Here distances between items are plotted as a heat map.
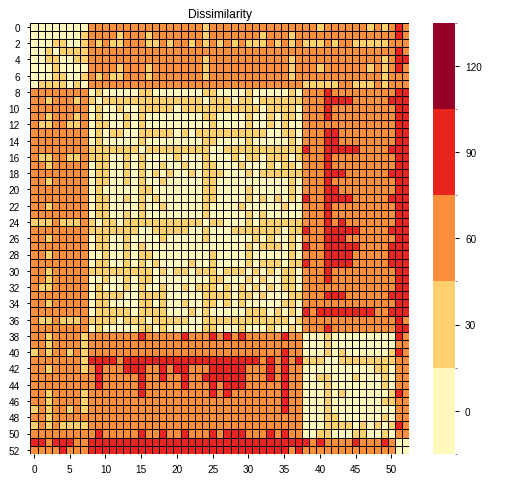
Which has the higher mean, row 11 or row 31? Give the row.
31
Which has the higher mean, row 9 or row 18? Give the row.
9
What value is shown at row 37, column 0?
60
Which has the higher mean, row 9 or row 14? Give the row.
9
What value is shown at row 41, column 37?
90
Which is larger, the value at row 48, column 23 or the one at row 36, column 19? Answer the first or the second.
the first
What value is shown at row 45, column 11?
60
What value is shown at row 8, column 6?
60
